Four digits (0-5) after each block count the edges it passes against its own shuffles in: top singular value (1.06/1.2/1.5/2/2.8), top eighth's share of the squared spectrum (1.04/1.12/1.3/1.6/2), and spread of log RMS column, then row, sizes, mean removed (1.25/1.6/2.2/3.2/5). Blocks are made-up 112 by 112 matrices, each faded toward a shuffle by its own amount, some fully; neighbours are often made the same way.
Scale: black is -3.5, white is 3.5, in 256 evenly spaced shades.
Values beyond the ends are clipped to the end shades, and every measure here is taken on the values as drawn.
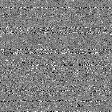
2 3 0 4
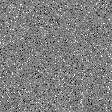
0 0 0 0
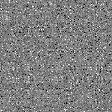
4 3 1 2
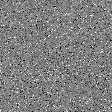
0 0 0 1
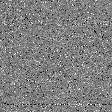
2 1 0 1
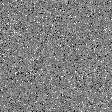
0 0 0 0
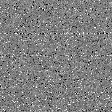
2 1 0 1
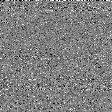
2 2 0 3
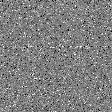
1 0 0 1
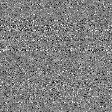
1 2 0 3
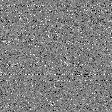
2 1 0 2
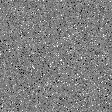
0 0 0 0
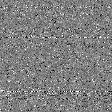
2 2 0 3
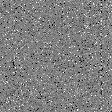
3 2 1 0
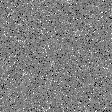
0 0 0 0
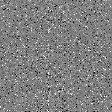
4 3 2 1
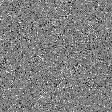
3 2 0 0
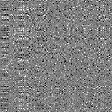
5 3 3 2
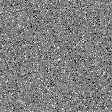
3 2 0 0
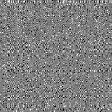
5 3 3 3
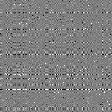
5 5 3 3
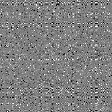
5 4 2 3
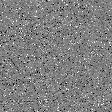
2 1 0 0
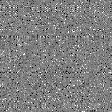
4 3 2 2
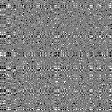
5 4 3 3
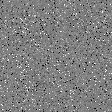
2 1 0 0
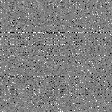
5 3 1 2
